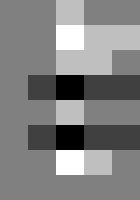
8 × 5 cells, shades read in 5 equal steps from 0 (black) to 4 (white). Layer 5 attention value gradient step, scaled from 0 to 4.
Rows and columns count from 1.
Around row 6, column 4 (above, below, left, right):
2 3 0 1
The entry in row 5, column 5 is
2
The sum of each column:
16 14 19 17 15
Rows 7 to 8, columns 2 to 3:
2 4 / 2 2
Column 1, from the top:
2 2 2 2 2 2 2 2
